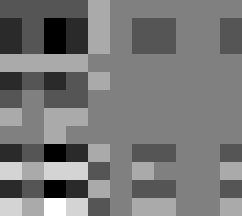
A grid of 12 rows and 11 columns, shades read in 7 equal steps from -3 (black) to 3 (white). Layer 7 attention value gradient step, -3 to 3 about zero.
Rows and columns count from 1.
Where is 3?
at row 12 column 3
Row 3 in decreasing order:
1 0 0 0 -1 -1 -1 -1 -2 -2 -3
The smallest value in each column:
-2 -1 -3 -2 -1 0 -1 -1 0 0 -1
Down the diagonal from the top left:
-1 -1 -3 1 1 0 0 0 0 0 -1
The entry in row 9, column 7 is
-1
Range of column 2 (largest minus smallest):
2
